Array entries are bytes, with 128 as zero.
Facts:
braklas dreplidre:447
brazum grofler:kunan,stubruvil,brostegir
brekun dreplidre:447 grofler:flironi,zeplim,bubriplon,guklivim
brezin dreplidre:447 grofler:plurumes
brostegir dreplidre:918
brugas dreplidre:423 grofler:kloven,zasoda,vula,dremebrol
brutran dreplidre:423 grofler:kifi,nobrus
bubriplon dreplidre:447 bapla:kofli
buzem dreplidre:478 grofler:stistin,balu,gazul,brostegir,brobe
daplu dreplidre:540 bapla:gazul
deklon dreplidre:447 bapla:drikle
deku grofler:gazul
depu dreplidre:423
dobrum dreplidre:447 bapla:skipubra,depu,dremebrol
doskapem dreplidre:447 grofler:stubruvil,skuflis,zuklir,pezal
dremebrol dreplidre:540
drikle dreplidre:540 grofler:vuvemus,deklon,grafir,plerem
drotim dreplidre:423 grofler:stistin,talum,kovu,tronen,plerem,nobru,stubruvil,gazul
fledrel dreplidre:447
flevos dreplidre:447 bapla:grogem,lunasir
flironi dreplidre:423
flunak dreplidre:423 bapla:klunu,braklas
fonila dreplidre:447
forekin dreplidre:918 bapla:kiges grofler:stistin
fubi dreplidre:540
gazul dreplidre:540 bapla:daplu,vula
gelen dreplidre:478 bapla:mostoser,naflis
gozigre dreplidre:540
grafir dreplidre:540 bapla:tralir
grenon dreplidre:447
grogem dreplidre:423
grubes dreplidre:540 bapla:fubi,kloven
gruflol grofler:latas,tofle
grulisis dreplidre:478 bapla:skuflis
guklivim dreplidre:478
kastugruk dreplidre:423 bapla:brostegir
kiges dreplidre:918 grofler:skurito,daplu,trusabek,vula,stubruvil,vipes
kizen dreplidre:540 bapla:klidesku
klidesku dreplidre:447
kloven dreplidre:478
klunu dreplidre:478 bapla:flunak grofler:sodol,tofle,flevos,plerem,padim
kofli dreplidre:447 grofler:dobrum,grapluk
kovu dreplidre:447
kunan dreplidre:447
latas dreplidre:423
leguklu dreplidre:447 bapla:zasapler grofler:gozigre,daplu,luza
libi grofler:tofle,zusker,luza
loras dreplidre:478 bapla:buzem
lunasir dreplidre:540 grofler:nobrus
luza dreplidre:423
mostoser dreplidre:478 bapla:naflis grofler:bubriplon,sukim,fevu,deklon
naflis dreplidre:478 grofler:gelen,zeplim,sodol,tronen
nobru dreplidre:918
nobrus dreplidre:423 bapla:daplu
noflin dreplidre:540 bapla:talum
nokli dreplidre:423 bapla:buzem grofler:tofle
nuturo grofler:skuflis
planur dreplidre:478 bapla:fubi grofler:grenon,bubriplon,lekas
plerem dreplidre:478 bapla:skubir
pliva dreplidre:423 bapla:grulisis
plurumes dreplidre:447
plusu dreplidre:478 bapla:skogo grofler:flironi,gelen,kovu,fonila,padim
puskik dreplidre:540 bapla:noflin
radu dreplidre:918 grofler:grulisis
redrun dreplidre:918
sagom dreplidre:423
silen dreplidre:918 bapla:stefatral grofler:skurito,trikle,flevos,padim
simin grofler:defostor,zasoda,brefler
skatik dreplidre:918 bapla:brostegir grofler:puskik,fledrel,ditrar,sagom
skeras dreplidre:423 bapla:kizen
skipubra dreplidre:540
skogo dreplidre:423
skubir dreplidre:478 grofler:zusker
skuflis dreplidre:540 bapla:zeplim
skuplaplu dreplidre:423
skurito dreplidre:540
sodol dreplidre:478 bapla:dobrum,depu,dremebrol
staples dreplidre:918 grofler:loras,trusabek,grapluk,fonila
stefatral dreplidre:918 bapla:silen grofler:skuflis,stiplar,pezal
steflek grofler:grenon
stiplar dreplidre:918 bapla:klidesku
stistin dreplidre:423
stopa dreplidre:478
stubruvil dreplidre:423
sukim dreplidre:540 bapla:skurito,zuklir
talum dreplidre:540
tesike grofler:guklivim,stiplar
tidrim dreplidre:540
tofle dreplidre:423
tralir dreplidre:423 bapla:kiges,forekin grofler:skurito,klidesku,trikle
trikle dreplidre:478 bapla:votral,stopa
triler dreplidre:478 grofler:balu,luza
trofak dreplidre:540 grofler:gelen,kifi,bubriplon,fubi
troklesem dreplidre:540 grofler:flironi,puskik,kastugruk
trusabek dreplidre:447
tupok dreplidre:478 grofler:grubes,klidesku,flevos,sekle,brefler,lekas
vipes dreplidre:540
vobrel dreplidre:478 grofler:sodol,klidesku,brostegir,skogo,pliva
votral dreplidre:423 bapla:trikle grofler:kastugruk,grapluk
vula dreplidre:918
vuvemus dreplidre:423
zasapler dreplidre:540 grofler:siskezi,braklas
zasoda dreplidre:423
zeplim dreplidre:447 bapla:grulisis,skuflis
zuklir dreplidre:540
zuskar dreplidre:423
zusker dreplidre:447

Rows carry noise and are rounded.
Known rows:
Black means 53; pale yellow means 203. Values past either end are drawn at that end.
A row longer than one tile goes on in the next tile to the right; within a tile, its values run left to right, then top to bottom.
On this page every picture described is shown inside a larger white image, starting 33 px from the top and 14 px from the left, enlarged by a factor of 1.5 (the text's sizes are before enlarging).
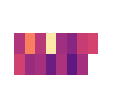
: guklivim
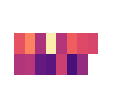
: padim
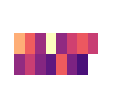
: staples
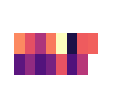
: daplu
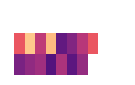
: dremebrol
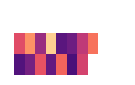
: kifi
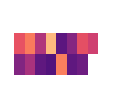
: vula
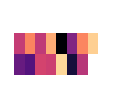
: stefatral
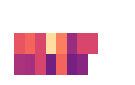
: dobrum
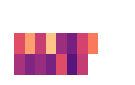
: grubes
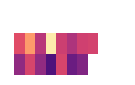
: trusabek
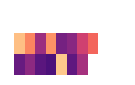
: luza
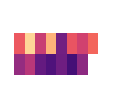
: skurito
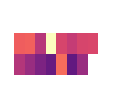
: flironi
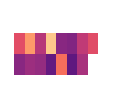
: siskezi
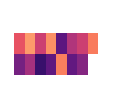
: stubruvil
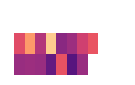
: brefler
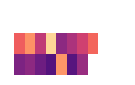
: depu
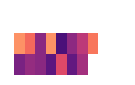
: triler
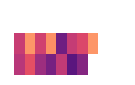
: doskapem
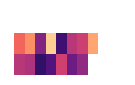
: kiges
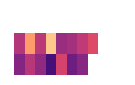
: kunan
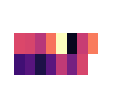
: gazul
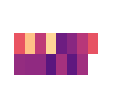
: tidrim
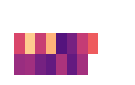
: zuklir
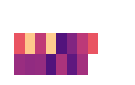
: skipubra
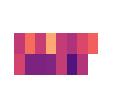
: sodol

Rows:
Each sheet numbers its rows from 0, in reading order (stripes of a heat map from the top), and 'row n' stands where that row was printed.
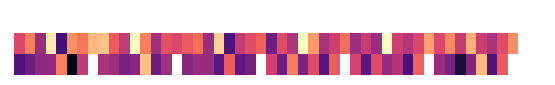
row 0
silen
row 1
kastugruk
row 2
radu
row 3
bubriplon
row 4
planur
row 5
pliva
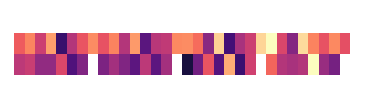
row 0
nuturo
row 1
brazum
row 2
brutran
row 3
votral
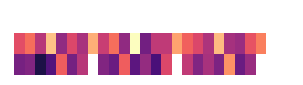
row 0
drotim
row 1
trofak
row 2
skatik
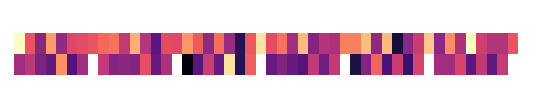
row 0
libi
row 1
loras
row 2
nobrus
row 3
deku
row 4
lunasir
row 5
grenon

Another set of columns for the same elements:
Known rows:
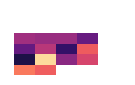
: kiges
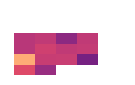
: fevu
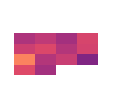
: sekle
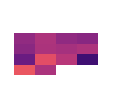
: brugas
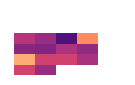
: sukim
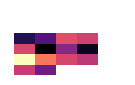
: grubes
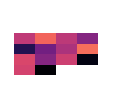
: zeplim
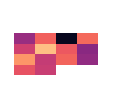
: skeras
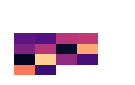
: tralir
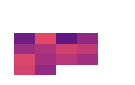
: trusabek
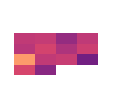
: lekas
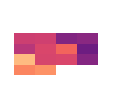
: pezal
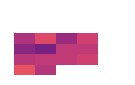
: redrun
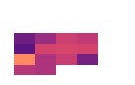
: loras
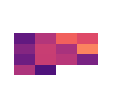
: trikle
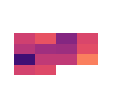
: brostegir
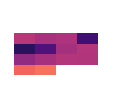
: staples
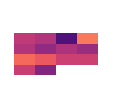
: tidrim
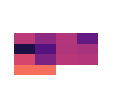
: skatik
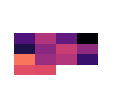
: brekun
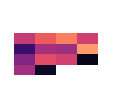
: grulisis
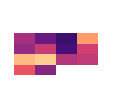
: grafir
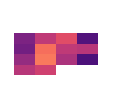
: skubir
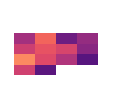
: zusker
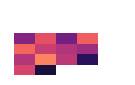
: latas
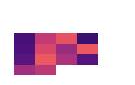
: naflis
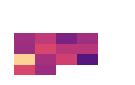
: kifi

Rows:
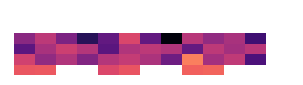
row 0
brezin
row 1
kofli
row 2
steflek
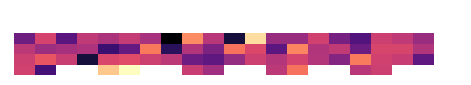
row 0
flironi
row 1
stefatral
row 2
daplu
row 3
triler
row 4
guklivim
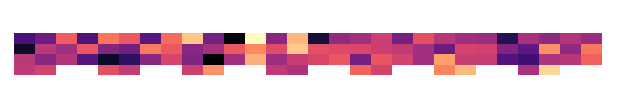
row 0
plusu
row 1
vula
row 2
gazul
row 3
klidesku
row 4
stubruvil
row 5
tesike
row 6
buzem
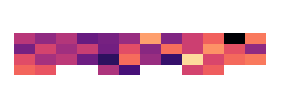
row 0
simin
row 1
klunu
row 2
kizen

